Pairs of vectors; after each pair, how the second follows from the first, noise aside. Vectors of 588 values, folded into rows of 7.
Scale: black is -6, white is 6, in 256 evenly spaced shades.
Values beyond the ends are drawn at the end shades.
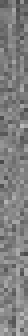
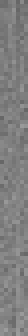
shrunk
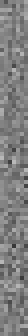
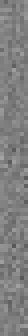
shrunk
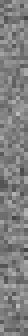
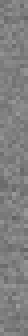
shrunk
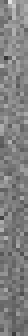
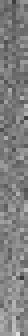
reversed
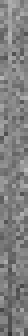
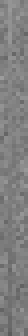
shrunk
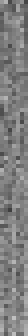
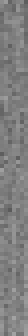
shrunk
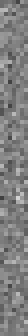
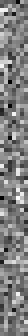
scaled up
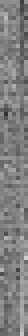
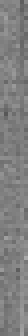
shrunk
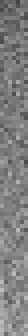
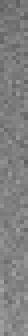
shrunk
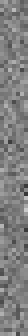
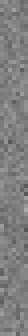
shrunk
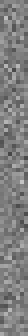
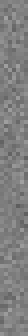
shrunk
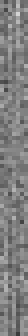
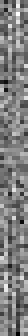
scaled up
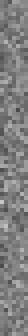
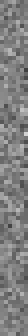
reversed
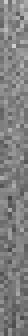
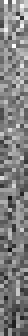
scaled up
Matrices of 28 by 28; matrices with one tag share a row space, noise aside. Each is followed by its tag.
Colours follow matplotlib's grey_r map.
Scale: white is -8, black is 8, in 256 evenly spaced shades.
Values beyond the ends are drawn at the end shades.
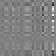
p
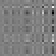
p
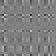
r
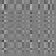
r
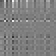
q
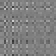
q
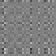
r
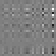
p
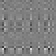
r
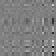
p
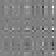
p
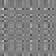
r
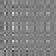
q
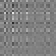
q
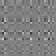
r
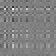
q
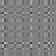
r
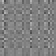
r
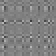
r
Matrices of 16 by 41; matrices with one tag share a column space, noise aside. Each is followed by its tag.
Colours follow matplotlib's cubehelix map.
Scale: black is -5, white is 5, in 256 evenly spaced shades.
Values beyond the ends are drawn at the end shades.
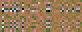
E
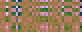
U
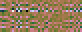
E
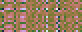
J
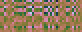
U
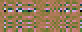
E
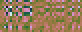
U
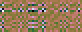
E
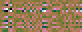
E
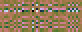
E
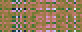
J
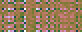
J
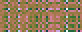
J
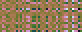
J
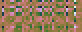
U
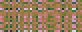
J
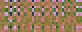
U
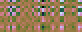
U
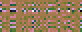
E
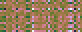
J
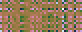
J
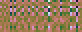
U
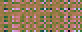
J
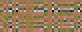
E
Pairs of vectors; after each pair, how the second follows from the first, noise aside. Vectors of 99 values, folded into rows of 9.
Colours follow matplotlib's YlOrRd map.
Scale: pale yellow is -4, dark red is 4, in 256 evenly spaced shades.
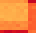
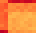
reversed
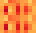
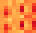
wrapped around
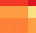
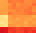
reversed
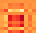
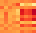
wrapped around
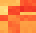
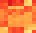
wrapped around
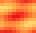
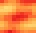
reversed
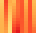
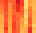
reversed
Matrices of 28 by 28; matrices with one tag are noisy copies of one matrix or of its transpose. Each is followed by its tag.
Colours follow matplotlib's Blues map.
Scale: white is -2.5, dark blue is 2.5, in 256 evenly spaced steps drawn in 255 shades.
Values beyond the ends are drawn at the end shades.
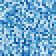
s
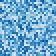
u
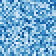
u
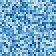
s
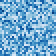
u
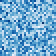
u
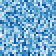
s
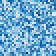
u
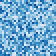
u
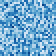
s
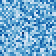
u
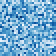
s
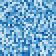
s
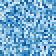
s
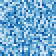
s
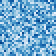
u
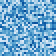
s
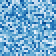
s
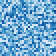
s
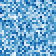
u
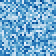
u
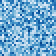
u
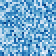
s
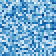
s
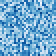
s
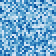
u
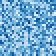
u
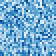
s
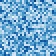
u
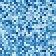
u
